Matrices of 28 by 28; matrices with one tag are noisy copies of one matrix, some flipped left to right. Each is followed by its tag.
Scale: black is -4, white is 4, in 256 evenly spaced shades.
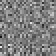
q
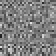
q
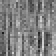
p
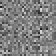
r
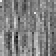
p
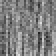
p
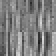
p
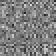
q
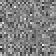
q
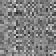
r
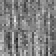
p
